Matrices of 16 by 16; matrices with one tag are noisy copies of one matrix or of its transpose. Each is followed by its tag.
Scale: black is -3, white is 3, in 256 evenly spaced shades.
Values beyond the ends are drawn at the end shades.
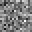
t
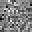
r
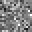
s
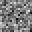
t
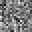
t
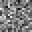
r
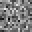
r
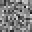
t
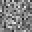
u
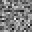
s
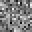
s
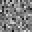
u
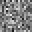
u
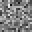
r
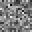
r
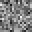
s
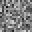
u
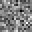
s
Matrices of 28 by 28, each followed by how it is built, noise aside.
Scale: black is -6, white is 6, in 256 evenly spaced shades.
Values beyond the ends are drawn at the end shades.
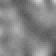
smooth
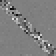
banded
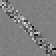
banded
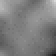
smooth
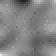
smooth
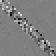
banded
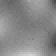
smooth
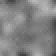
smooth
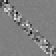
banded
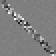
banded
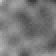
smooth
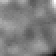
smooth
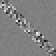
banded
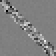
banded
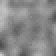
smooth
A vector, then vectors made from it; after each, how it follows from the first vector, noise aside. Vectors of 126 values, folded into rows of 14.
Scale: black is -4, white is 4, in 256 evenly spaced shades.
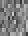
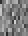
reversed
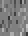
partly zeroed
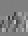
partly zeroed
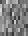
reversed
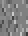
partly zeroed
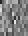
reversed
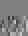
partly zeroed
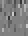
partly zeroed
